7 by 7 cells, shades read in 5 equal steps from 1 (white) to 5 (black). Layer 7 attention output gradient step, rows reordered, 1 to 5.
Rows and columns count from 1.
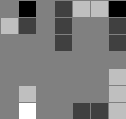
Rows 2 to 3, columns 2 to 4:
4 3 4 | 3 3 4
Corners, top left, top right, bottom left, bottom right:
3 5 3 2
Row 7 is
3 1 3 3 4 4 2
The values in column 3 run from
3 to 3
